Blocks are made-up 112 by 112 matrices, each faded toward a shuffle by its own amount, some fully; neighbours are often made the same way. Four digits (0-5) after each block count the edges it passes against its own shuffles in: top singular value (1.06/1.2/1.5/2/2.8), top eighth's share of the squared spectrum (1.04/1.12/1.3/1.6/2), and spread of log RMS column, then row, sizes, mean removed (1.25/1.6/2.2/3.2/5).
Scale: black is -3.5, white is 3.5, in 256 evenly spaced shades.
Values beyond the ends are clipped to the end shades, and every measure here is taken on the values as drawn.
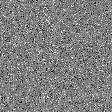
2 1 0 0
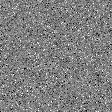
1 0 0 0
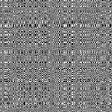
5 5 4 4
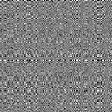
5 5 4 4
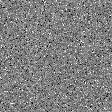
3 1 0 0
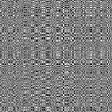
5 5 4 4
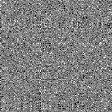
4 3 2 2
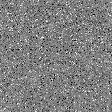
3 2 0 1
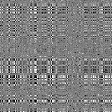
5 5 4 4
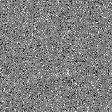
3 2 1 0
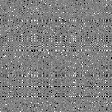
5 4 2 3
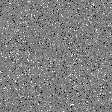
2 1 0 0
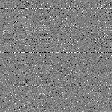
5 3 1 2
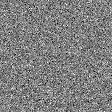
0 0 0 0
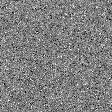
0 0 0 0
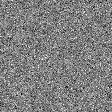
0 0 0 0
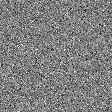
0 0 0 0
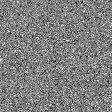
0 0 0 0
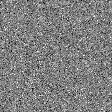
2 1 0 0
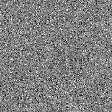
3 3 1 1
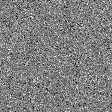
0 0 0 0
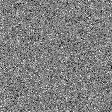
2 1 0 0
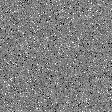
0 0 0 0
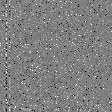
4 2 1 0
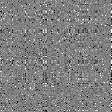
5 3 2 2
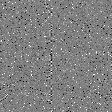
3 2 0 0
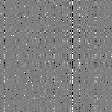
5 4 3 1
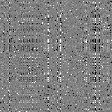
5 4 3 2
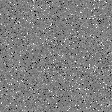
2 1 0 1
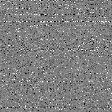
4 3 1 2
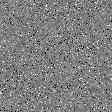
0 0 0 0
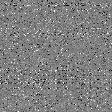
3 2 0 2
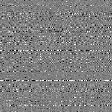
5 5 2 4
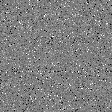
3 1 0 1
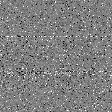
3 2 0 2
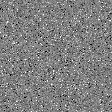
3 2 1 1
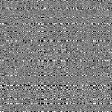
5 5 3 4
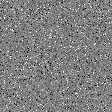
1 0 0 0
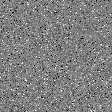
2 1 0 0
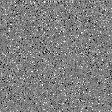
3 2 0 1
